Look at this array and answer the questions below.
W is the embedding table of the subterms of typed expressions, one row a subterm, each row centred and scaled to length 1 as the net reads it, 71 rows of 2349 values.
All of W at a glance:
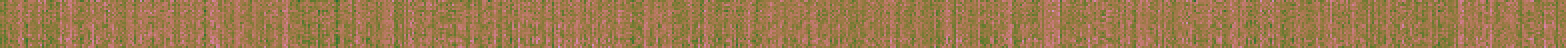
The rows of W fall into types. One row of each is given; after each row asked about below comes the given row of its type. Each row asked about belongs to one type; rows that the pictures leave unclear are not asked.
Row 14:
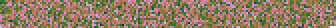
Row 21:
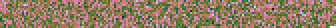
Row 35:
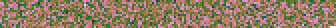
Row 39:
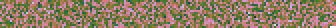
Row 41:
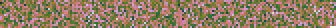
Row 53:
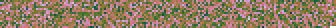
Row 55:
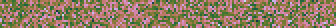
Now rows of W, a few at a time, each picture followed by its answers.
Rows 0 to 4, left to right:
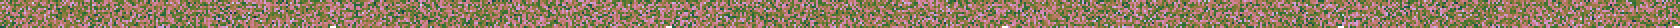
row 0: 39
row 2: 35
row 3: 14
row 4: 35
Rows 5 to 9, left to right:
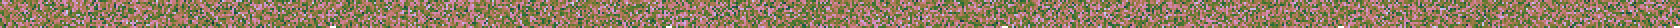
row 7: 35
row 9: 14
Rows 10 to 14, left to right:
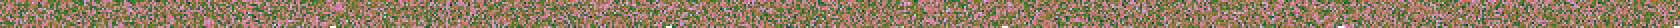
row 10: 39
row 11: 21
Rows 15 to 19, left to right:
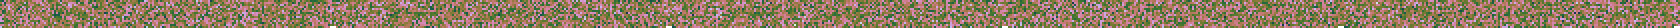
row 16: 53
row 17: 53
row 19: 39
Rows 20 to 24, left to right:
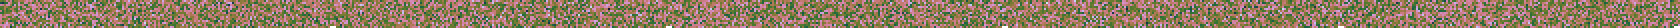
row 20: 14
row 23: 53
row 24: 55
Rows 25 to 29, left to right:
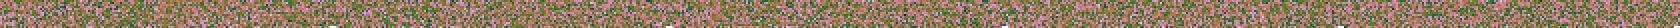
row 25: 35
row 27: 14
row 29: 53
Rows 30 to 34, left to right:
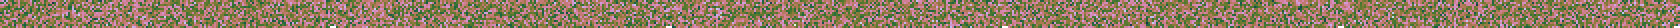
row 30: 55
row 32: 53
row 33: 21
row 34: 21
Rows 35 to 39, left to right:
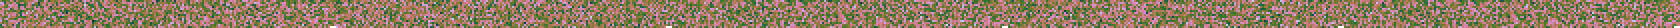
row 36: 14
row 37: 39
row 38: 55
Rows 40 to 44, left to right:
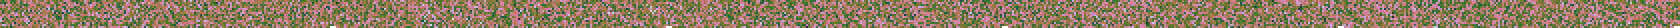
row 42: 39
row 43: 21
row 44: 14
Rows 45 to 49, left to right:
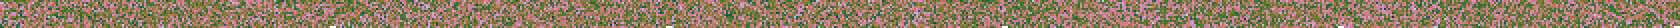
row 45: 35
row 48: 55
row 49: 14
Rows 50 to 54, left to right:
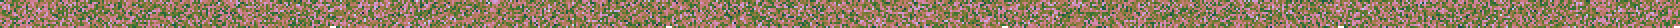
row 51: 53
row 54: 35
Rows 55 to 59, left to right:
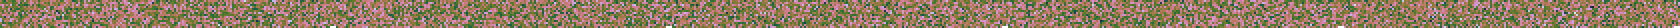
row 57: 35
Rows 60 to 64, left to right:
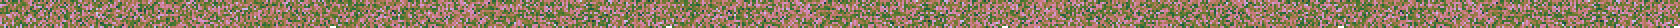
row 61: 55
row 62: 55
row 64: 55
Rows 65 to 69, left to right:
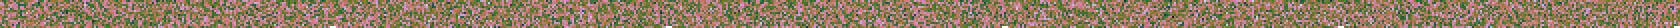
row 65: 35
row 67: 39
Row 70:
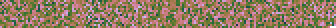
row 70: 41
